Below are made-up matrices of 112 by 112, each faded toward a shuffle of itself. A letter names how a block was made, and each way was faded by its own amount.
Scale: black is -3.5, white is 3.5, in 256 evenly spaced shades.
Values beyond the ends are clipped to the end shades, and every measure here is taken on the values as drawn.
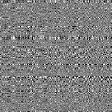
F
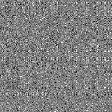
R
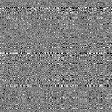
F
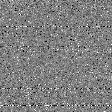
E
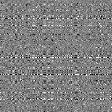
F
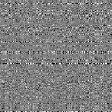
F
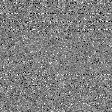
E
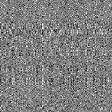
R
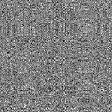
R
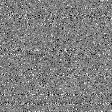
E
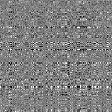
F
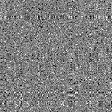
R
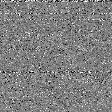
E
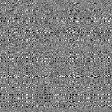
F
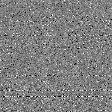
E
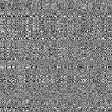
F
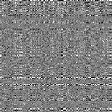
F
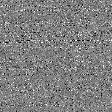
E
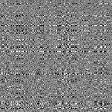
F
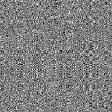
R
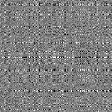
F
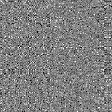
R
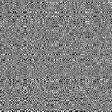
F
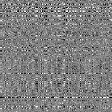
F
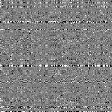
F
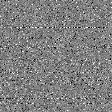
E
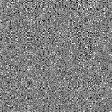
R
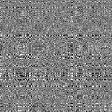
F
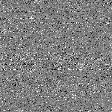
E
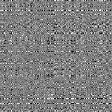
F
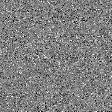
E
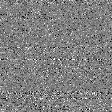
E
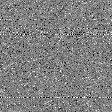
E
